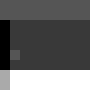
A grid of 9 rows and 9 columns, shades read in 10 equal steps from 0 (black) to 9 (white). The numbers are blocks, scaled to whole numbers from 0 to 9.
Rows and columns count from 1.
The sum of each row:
27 27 16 16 16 17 16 78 78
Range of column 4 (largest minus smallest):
7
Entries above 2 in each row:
9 9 0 0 0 1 0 9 9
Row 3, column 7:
2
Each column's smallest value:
0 2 2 2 2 2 2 2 2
